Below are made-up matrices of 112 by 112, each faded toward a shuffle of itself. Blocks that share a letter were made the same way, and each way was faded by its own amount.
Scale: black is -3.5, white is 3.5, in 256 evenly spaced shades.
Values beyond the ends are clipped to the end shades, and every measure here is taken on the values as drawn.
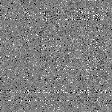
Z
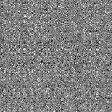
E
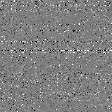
Z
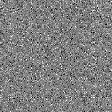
E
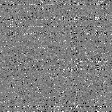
Z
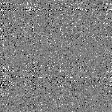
Z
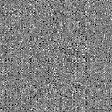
E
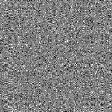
E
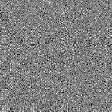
E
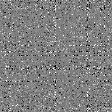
Z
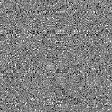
E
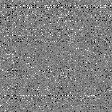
Z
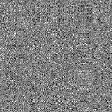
E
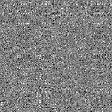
E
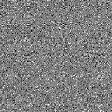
E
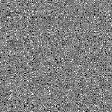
E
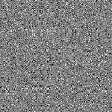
E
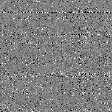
Z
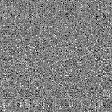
E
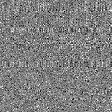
E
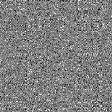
E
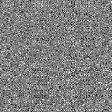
E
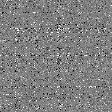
Z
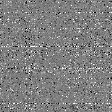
Z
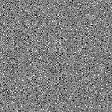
E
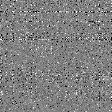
Z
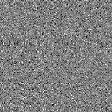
E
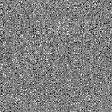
E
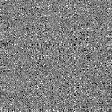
E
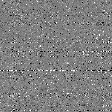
Z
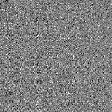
E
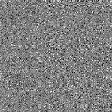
E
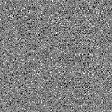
E
